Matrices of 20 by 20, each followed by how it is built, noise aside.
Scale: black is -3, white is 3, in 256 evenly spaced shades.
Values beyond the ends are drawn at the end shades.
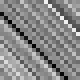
Toeplitz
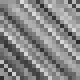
Toeplitz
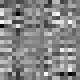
low rank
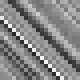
Toeplitz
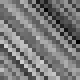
Toeplitz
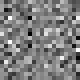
low rank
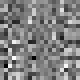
low rank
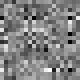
low rank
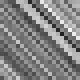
Toeplitz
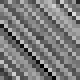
Toeplitz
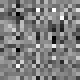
low rank
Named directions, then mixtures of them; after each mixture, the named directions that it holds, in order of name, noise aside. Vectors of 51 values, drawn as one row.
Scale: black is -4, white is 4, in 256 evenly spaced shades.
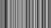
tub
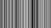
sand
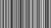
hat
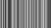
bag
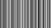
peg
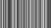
bag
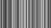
bag, sand, tub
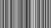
hat, sand, tub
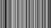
bag, tub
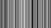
sand, tub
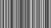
hat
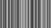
bag, peg, sand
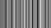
hat, sand, tub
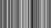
bag, peg, sand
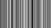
hat, peg, sand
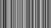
hat, peg, tub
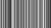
bag, peg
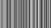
peg
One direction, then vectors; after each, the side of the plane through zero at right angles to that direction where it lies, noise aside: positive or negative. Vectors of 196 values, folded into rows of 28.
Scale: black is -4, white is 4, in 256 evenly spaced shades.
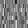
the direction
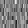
negative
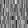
negative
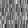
negative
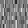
positive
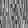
negative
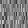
positive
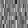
positive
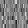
negative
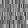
positive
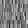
positive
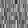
positive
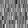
positive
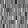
positive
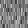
positive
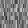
positive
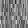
positive
